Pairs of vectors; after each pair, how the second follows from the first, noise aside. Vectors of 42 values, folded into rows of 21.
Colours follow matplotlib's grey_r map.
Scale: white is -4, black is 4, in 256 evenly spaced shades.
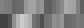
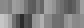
negated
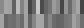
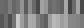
shuffled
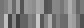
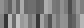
negated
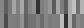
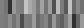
shuffled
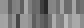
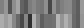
shuffled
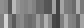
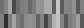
negated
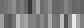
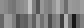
negated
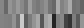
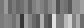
negated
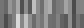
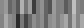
negated
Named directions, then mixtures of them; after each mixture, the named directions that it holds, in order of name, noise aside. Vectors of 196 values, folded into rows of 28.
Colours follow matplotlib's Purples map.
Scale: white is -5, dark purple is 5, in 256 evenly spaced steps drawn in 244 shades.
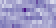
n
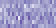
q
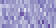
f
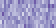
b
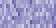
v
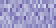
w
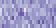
f, q, v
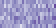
v, w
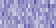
b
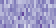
b, f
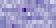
n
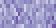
b, q, v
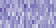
b, q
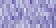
f, v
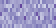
w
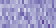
f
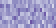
f, v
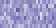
v, w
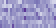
n, w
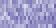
q, v, w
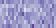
f, q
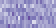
n, q
